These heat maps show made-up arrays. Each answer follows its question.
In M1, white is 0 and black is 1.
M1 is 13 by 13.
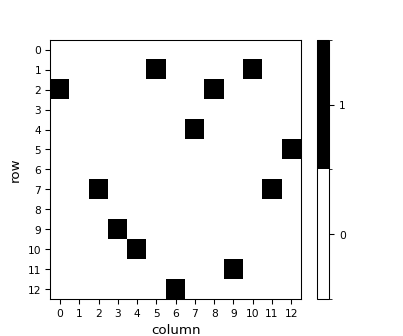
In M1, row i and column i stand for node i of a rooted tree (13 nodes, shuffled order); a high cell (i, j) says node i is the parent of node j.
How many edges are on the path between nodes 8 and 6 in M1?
8
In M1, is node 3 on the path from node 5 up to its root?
no
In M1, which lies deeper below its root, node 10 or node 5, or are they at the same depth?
the same depth
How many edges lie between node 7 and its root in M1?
3
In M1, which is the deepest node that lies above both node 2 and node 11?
7
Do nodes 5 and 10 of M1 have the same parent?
yes
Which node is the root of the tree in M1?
1
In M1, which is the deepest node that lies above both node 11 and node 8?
7
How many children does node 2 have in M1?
2
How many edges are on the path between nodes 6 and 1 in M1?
3
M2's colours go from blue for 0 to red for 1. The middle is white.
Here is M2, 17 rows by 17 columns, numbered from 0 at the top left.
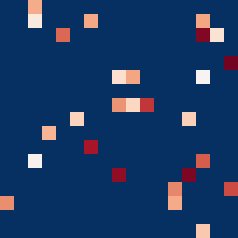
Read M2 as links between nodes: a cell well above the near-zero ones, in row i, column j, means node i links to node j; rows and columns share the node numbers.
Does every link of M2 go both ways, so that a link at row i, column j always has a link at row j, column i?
no
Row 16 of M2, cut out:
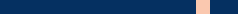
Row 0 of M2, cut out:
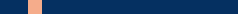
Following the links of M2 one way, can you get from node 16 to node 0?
yes
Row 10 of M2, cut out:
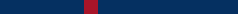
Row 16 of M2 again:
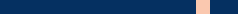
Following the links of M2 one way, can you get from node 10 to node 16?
no
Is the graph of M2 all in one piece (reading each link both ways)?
yes
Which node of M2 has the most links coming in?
node 14
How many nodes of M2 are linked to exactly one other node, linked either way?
2
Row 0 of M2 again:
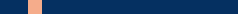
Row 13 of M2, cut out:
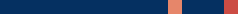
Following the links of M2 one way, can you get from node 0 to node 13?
yes
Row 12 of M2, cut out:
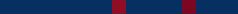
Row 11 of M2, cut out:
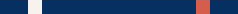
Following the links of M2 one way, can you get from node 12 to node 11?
no
